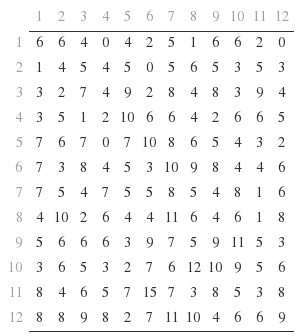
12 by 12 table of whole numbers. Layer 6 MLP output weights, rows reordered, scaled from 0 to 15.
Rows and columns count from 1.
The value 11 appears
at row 8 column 7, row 9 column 10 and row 12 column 7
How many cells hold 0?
4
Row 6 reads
7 3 8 4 5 3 10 9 8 4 4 6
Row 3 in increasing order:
2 2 3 3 4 4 4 7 8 8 9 9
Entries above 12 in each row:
0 0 0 0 0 0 0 0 0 0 1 0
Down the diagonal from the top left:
6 4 7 2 7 3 8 6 9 9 3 9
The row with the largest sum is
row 12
